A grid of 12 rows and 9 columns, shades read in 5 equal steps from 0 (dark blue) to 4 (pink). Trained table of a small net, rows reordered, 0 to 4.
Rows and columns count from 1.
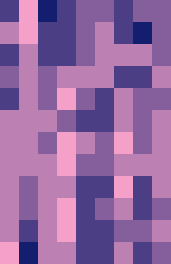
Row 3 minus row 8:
-2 0 -2 -3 0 1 0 0 -1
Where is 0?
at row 1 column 3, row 2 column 8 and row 12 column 2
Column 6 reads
2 3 3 3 1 1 2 2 1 2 1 1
